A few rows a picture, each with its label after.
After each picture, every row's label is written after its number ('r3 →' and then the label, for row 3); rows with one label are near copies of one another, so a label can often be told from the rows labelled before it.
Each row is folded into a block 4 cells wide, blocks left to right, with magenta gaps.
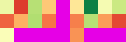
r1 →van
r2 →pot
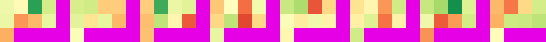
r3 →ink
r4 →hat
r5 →pot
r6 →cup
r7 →hat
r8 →cup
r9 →ink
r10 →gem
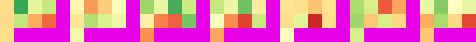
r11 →pot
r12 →gem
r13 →ink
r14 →ink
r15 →cup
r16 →hat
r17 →pot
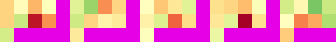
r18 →cup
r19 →hat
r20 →cup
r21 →cup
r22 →ink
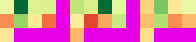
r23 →pot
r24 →ink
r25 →pot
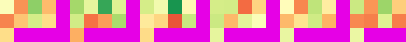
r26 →van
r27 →ink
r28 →ink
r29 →hat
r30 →van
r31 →van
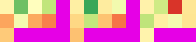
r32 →pot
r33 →pot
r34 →hat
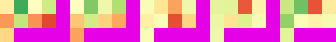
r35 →pot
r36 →pot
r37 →cup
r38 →hat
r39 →hat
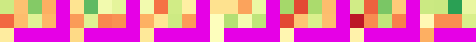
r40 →van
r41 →pot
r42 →van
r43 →gem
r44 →van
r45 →van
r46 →ink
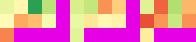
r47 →ink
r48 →hat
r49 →van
